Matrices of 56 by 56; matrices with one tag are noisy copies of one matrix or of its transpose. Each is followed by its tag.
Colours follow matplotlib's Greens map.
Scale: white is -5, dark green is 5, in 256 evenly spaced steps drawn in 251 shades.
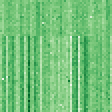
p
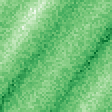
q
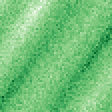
q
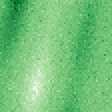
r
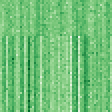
p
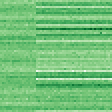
p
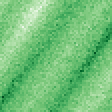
q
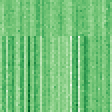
p
